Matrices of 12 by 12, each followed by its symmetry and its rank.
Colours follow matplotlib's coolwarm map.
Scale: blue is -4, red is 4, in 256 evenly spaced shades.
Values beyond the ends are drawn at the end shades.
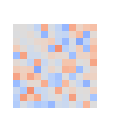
antisymmetric, full rank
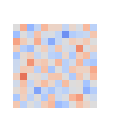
antisymmetric, full rank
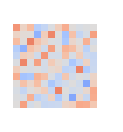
symmetric, full rank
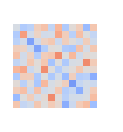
symmetric, full rank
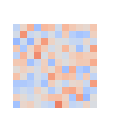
neither, full rank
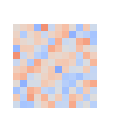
symmetric, full rank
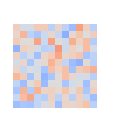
neither, full rank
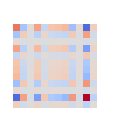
symmetric, rank one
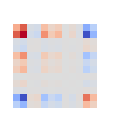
symmetric, rank one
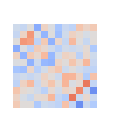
symmetric, full rank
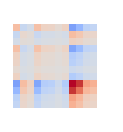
symmetric, rank one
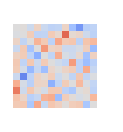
antisymmetric, full rank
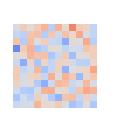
neither, full rank
